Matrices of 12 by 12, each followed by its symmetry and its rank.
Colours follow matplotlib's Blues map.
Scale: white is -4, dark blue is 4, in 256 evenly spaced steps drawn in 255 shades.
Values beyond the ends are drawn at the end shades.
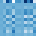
neither, rank one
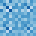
symmetric, rank two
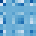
symmetric, rank one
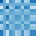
symmetric, rank one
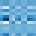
neither, rank one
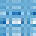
neither, rank one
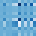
neither, rank one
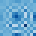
symmetric, rank two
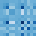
symmetric, rank two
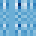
neither, rank one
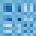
symmetric, rank two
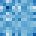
symmetric, rank two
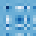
symmetric, rank one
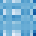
neither, rank one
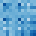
symmetric, rank two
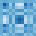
symmetric, rank one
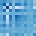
symmetric, rank two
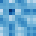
symmetric, rank two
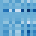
neither, rank one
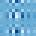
neither, rank one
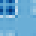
symmetric, rank one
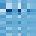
neither, rank one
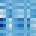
neither, rank one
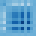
symmetric, rank one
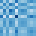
symmetric, rank one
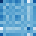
symmetric, rank two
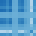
symmetric, rank one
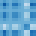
symmetric, rank one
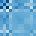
symmetric, rank two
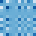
symmetric, rank one
